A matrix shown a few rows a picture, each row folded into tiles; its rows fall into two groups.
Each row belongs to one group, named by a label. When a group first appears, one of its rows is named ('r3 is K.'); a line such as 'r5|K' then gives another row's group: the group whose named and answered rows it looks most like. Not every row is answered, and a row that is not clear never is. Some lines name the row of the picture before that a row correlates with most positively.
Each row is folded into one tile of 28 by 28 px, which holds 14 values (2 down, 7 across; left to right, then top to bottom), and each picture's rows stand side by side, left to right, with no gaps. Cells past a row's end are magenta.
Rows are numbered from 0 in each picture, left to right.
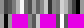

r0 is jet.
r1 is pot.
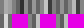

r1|pot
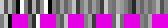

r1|pot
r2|pot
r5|pot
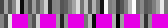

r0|pot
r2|jet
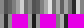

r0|jet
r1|jet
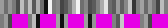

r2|jet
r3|jet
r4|pot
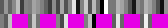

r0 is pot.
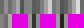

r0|pot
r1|jet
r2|jet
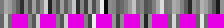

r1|pot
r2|pot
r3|pot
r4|jet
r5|jet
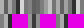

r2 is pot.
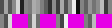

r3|pot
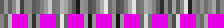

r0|pot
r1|jet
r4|jet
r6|pot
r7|pot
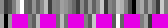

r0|jet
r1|pot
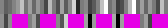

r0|jet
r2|pot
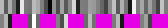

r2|pot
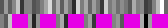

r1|jet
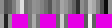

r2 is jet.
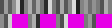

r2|pot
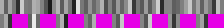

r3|pot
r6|jet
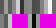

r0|pot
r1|jet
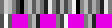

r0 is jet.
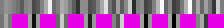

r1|jet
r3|jet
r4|pot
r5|jet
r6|jet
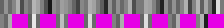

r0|pot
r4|pot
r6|pot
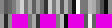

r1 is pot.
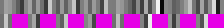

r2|pot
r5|pot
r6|jet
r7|pot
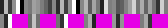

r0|pot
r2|pot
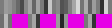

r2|jet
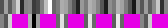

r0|pot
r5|pot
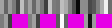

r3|jet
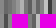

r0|jet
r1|pot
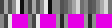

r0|pot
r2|jet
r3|jet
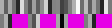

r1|pot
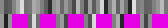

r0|jet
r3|pot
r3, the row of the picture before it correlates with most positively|1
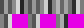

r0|pot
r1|pot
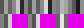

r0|pot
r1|pot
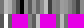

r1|pot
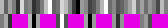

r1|jet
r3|jet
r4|jet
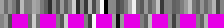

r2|pot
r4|jet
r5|pot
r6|jet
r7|pot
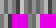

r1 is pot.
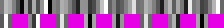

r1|pot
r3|jet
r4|jet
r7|jet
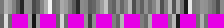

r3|jet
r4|pot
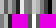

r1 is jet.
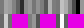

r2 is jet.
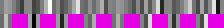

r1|jet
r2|jet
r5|pot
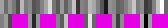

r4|jet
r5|jet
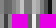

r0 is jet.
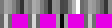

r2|jet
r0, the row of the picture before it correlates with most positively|1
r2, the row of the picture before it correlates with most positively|0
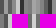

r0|pot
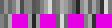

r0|pot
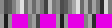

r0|jet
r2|jet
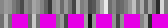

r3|jet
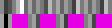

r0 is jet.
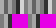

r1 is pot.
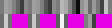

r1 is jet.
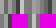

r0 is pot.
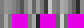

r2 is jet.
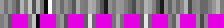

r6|pot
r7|jet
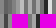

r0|jet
